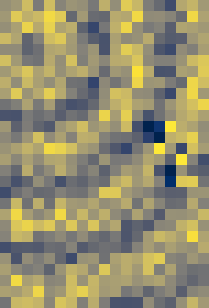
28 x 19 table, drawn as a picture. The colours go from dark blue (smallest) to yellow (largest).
Slope: none. Rings: centred on the top left. Odd patch: rougher, in the middle right. Average level on the scale: 60%. Roughest part: middle right. Ninth with the highest average: top left.
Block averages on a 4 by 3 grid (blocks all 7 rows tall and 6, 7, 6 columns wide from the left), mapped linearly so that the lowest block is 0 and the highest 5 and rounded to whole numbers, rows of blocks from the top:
531 | 212 | 220 | 112
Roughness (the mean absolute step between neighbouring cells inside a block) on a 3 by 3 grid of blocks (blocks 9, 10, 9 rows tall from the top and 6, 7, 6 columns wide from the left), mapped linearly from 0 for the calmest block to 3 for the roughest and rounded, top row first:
011 | 103 | 100
